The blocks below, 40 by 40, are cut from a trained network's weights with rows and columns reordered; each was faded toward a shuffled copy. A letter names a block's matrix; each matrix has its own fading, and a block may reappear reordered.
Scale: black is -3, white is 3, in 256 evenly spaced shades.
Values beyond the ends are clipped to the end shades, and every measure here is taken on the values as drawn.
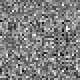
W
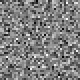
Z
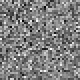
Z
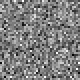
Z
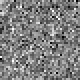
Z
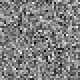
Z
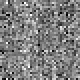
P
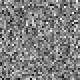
Z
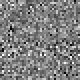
W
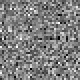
W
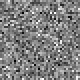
Z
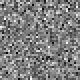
Z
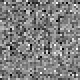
P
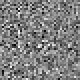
W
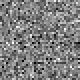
Z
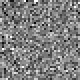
Z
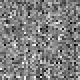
P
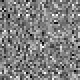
W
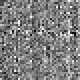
P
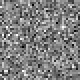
Z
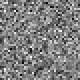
Z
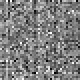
P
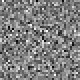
Z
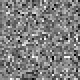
W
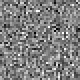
Z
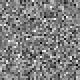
W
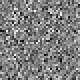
W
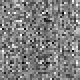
P
